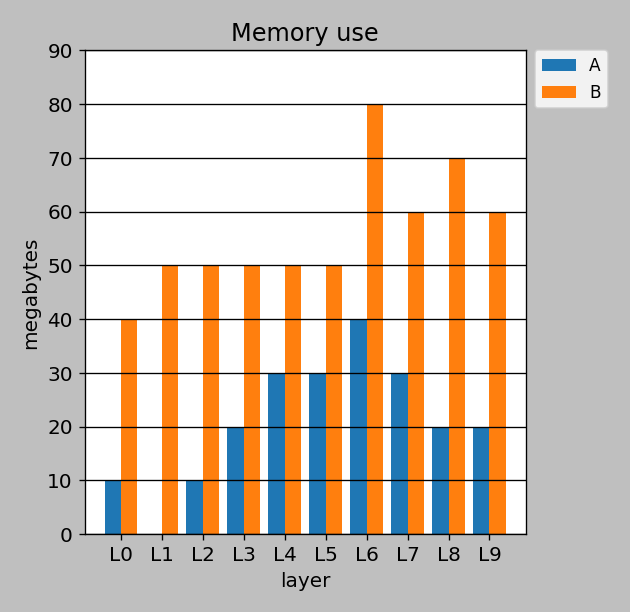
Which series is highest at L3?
B
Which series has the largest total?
B
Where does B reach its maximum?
L6
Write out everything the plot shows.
Title: Memory use
x-axis: layer, ticks L0 L1 L2 L3 L4 L5 L6 L7 L8 L9
y-axis: megabytes, ticks 0 10 20 30 40 50 60 70 80 90
Legend: A, B
Values:
A: 10 0 10 20 30 30 40 30 20 20
B: 40 50 50 50 50 50 80 60 70 60
